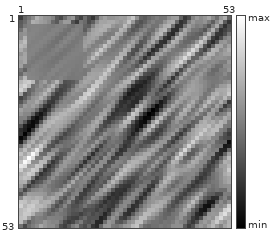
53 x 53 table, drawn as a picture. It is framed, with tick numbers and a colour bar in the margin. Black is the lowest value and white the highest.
The grain runs diagonally up to the right. The halves do not mirror each other. An odd patch, calmer than its surroundings, sits in the top left. No single row or column stands out from its neighbours. The top left is the calmest part.
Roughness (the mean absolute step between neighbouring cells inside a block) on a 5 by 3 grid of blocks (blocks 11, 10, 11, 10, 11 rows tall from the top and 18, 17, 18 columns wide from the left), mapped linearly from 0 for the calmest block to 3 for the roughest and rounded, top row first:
023
121
232
322
122
